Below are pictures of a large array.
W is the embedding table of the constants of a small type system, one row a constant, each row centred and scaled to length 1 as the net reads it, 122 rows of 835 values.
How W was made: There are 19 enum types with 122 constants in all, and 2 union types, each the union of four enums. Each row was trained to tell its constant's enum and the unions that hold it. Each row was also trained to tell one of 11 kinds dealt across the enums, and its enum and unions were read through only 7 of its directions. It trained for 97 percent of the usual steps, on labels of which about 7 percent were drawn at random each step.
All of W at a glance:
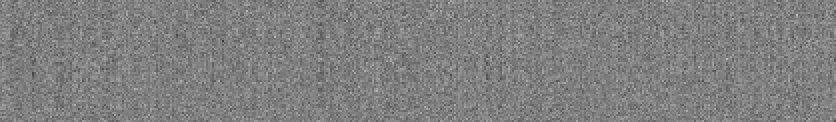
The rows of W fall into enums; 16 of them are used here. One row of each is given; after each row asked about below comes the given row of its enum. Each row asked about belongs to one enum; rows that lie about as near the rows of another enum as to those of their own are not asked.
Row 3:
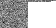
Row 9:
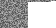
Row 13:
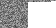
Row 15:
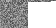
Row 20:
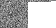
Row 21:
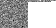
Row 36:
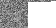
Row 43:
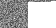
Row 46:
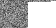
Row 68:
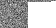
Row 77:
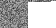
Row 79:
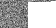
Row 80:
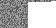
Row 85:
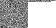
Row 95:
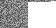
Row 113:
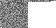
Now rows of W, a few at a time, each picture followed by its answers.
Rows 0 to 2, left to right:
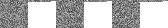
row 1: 13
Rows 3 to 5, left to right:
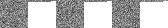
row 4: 77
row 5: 13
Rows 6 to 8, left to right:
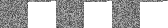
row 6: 43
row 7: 36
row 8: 113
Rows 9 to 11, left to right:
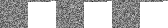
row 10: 77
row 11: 13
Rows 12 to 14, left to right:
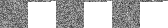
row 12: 77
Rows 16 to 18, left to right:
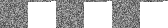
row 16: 9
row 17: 36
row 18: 68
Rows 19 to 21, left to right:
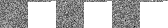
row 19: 68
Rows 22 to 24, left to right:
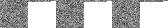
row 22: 85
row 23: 46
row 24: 3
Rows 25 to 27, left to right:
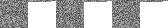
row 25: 79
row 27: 79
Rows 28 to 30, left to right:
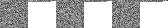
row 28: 79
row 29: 15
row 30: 43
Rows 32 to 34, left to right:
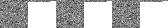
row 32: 43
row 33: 15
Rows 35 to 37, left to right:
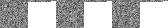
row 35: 43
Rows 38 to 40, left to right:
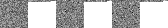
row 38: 79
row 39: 80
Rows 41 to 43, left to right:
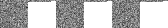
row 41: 9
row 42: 113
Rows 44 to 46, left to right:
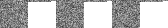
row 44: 95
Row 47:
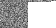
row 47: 9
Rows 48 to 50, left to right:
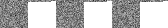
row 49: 13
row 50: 80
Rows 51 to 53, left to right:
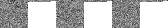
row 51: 46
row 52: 77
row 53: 43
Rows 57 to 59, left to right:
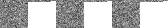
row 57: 3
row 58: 21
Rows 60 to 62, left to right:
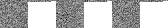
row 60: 68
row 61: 95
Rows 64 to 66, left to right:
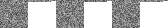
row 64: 21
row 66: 21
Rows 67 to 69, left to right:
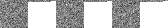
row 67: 68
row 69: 85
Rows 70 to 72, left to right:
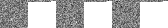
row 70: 9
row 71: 85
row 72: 43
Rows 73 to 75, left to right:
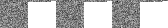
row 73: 13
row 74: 21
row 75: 15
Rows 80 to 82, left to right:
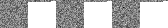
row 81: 113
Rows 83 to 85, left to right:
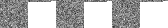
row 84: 77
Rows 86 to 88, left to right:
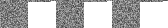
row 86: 15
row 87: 21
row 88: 80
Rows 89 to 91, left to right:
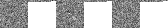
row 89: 43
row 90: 15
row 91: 13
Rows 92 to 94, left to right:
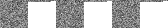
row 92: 15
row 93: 21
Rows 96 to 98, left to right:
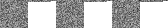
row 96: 79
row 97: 80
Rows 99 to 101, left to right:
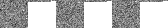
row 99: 36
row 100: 77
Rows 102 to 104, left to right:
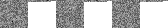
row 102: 15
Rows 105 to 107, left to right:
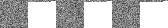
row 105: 79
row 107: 80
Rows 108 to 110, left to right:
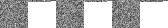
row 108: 113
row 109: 113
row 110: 77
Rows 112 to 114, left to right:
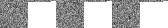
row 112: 9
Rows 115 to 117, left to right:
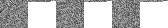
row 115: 3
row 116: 79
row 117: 113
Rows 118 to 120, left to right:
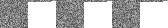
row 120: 95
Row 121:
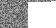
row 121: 21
